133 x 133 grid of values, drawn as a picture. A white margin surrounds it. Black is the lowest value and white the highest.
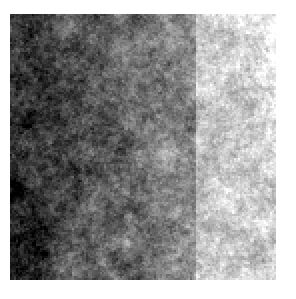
Grain: blotchy. Seam: vertical, 70% of the way across, the right part higher. Ninth with the highest average: top right. Stripes: none. Lone odd cells: none. Slope: up to the right.
